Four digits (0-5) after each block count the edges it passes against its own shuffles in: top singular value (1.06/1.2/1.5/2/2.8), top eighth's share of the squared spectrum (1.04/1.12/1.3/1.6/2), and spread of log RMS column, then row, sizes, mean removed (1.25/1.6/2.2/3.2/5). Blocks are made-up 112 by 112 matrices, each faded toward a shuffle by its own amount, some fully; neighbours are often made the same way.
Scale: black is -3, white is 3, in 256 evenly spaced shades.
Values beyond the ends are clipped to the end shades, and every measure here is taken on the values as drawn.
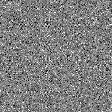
4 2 1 1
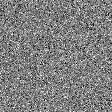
0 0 0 0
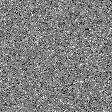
0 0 0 0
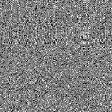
4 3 2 2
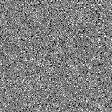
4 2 1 1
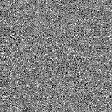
4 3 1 1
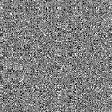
4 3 2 2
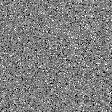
3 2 1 0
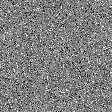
0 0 0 0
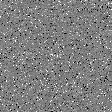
2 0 0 0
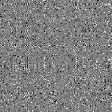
4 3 2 2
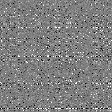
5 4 2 3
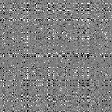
5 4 3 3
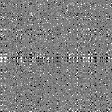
5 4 3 3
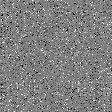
2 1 0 0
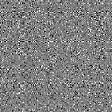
5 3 2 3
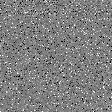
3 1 0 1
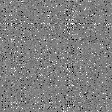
2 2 2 2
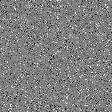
1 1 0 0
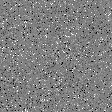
0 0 0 0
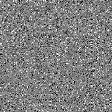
3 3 1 1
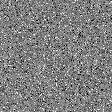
2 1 0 0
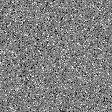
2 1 0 0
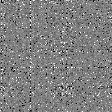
2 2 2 2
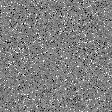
2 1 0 1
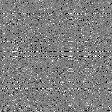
4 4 1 3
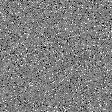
1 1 0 0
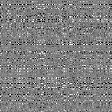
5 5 3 4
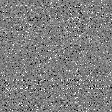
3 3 1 2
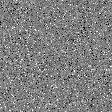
0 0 0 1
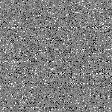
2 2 1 3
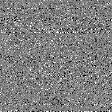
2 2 2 3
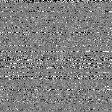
2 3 0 4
